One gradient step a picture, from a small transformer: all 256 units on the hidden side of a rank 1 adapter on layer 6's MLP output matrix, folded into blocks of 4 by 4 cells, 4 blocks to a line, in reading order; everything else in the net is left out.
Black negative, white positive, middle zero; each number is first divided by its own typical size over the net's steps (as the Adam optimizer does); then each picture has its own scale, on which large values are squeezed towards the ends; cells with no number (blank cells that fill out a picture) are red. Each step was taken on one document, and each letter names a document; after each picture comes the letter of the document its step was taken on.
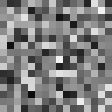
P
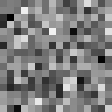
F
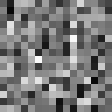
P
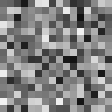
P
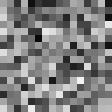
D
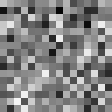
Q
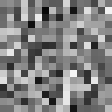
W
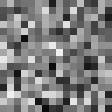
W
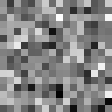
F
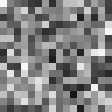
D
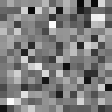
Q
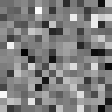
Q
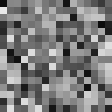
Q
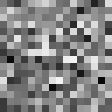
P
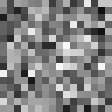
P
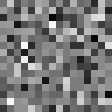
Q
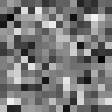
Q
